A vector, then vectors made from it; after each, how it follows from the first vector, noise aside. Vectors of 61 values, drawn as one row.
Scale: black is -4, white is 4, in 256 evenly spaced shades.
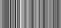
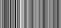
copied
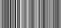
copied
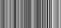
wrapped around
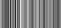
copied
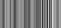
wrapped around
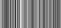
copied
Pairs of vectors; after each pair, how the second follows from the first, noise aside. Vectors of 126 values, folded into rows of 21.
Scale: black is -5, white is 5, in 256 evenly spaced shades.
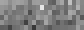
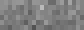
shrunk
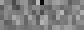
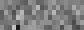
wrapped around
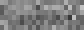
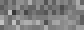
reversed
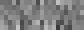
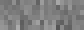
shrunk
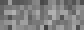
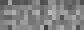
copied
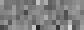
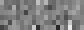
copied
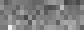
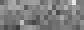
reversed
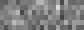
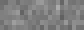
shrunk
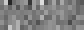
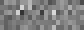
wrapped around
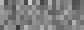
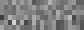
wrapped around
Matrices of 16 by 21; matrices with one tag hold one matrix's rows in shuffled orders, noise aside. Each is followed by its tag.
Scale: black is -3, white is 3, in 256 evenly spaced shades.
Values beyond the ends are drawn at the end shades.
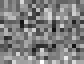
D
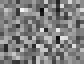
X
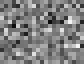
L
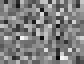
X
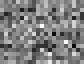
D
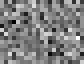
L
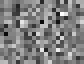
X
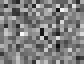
X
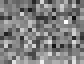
D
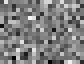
L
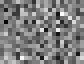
X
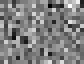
L
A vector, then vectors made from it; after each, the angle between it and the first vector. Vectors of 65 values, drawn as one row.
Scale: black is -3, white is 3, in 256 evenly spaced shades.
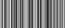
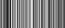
partly opposed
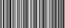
nearly opposite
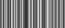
nearly opposite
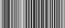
orthogonal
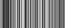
partly opposed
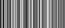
nearly opposite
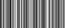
nearly opposite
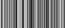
partly aligned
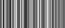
nearly opposite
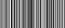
partly aligned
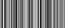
nearly parallel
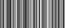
nearly opposite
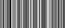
nearly opposite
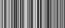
nearly parallel
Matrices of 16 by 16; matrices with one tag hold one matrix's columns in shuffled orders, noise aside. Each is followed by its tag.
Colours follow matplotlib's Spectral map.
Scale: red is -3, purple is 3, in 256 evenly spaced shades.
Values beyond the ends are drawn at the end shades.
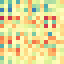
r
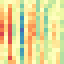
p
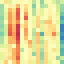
p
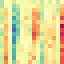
p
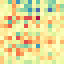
r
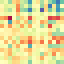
r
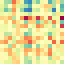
r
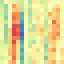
p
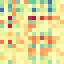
r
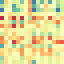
r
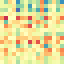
r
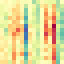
p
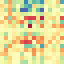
r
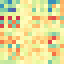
r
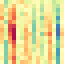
p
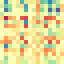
r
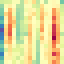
p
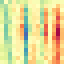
p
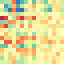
r
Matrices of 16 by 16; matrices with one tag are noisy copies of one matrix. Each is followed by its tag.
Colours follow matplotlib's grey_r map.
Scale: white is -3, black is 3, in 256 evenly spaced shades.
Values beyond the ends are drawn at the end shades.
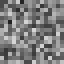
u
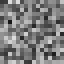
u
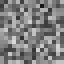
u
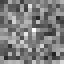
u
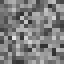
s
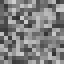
s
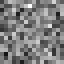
s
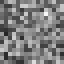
s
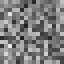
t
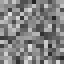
t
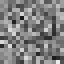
t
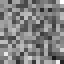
t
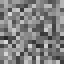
t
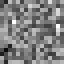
u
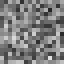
u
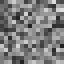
s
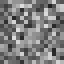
s
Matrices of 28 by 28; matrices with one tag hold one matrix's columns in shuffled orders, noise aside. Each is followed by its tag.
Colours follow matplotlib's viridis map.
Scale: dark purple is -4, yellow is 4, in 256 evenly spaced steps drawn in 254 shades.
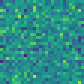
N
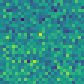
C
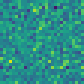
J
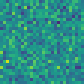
J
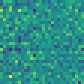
N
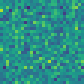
J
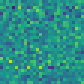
J
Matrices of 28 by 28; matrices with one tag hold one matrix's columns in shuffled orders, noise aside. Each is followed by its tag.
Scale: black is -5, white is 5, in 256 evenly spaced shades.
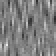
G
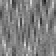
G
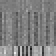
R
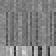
R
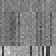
R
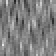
G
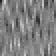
G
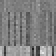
R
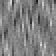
G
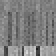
R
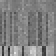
R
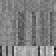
R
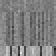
R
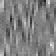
G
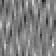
G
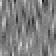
G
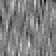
G
